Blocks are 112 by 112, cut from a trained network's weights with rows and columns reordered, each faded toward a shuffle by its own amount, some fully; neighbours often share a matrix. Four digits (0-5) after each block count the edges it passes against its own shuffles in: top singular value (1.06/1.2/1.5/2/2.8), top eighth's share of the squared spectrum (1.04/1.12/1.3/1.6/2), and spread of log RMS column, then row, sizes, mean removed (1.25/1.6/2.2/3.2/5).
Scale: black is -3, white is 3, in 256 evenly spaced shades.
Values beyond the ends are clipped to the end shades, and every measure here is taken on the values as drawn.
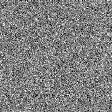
3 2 0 1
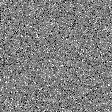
0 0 0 0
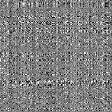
4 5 2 4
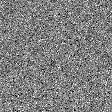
1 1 0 0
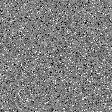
0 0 0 0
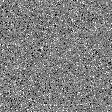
0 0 0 0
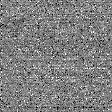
3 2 2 1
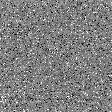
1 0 0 0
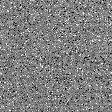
1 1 0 0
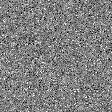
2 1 0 1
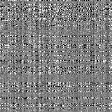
4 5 2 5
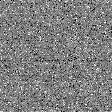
1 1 0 0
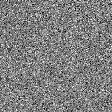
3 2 0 1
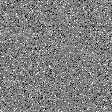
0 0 0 0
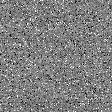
1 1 0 0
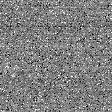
2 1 1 0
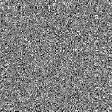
3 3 2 2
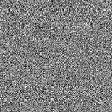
4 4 1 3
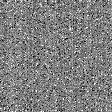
2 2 0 1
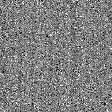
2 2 0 1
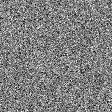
1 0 0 0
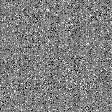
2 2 0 1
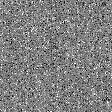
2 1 0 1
